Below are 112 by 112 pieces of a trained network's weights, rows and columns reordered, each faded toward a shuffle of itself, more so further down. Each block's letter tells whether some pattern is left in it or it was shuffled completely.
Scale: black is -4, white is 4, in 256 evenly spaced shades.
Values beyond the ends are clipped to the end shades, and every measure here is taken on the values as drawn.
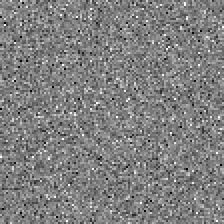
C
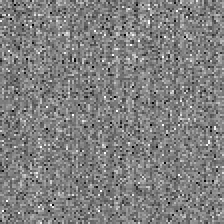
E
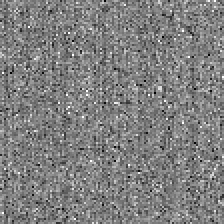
E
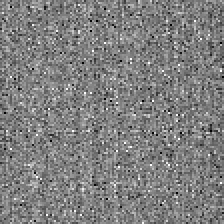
E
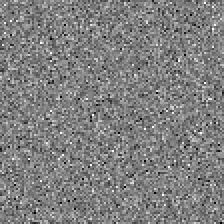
C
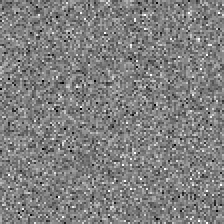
C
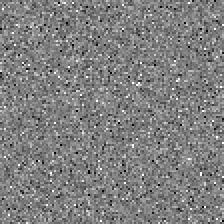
C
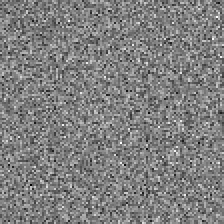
E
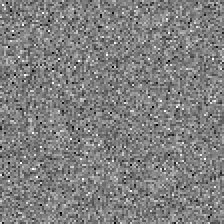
C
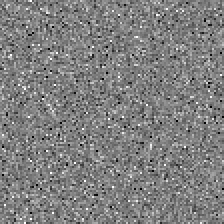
C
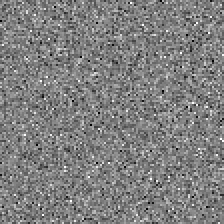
C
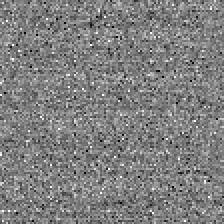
E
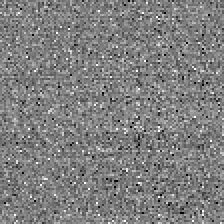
E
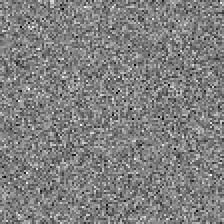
C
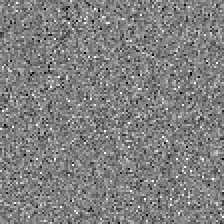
C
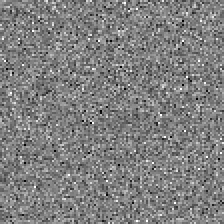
C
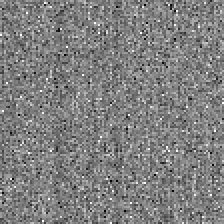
E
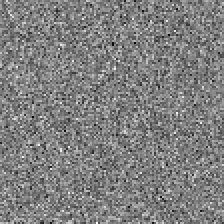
E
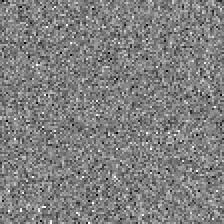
C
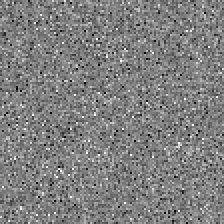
C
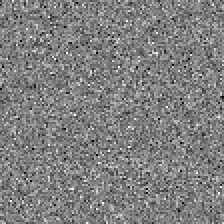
C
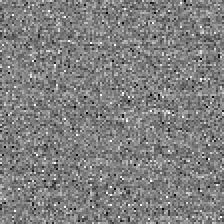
E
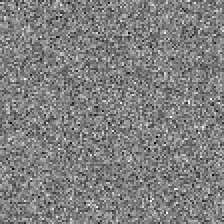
C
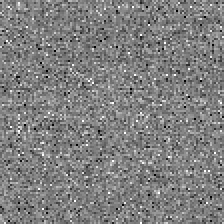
E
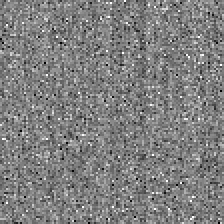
E
